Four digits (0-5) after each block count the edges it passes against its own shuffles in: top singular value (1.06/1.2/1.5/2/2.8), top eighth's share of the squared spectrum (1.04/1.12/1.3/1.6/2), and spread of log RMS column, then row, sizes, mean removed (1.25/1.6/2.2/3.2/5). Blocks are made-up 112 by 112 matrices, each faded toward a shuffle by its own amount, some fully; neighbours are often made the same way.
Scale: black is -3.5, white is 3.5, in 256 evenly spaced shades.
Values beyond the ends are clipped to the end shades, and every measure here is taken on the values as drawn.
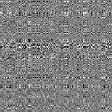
5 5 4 4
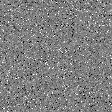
2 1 0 1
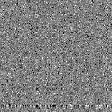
4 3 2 2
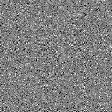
4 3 2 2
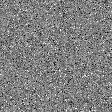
1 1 0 0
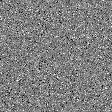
1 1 0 0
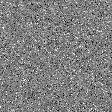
0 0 0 0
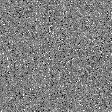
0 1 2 0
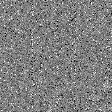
1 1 2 0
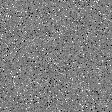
0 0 0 0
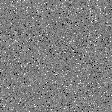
0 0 0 1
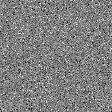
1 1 2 0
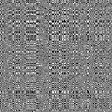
5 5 4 4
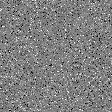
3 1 0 0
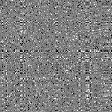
5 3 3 3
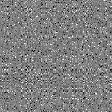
5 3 2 2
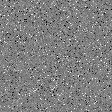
0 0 0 0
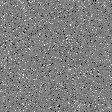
0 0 0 0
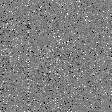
3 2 1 0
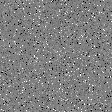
0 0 0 0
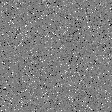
0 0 0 0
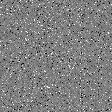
2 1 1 0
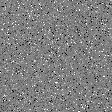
1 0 0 0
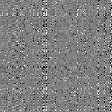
5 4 3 2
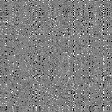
5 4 3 2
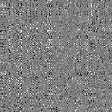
5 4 3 2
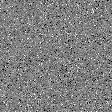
0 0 0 0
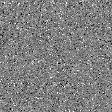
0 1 0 2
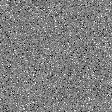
2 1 0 0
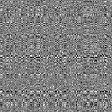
5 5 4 4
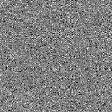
4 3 2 2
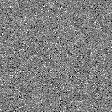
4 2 1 1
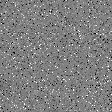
2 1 0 0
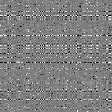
5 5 3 4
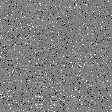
3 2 0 1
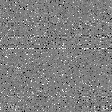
4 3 1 2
